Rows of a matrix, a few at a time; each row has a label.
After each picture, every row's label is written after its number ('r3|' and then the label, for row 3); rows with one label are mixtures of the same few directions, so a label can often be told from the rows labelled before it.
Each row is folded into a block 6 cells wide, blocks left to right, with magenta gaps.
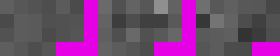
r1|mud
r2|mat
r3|mud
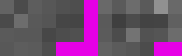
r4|mud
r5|mat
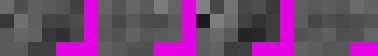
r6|mud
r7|mat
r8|mud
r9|mat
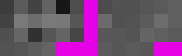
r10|mat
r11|mud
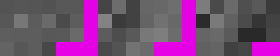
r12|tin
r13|mud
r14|mud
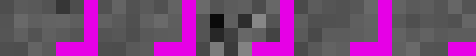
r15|mat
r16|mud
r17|tin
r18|mud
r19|mat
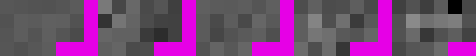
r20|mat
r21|mud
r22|tin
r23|tin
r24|mat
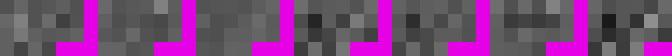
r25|tin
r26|mat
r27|mud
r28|tin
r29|tin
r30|mat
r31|tin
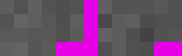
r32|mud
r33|mud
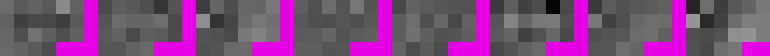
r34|mat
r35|mat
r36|mud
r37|mat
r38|tin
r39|mat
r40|mud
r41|mud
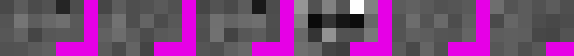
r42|mat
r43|tin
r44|mat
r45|mat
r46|tin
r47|mud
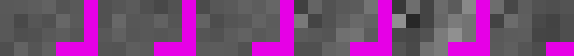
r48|tin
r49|mat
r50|mud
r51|mud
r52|mud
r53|mud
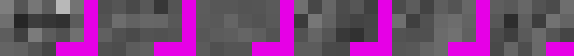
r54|mat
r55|mat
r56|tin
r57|mud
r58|mud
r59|tin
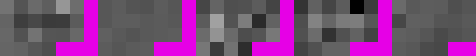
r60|mat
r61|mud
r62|tin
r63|mat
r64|mud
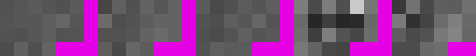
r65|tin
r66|mud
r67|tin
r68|mat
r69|mud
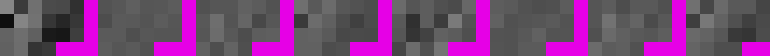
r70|mud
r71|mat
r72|tin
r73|mud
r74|tin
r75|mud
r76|tin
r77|mud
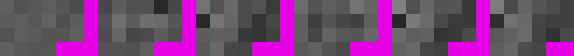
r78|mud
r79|mat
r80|mud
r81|mat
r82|mud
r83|mud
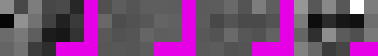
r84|mud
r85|mud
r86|mat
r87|mat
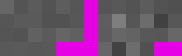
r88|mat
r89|tin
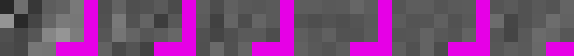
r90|mud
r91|tin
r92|tin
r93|mat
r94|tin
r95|mud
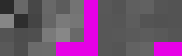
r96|mud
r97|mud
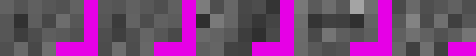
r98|tin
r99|tin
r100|mud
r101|mat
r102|tin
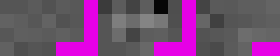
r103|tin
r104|mat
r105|mud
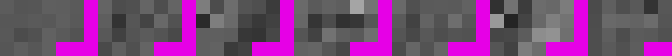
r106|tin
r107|tin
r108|mud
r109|mat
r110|tin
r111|mud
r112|mat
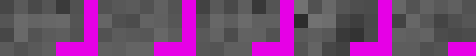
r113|mat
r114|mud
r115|mat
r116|mud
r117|mud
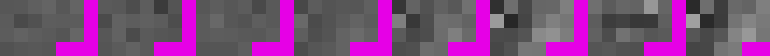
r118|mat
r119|mat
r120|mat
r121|mud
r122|mud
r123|mud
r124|mat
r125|mud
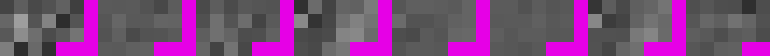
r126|tin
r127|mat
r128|tin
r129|mud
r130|mud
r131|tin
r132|mud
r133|mat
